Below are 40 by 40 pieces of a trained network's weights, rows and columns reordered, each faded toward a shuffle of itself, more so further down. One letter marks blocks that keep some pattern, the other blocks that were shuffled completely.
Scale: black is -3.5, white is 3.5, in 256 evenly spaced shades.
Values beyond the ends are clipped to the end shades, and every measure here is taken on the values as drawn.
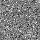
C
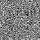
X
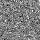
C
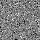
C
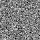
X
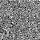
C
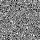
X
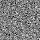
X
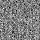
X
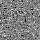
X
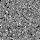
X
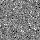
C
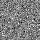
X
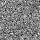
C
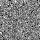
C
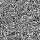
X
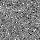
C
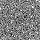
C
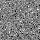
C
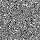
C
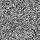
C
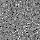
X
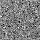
X
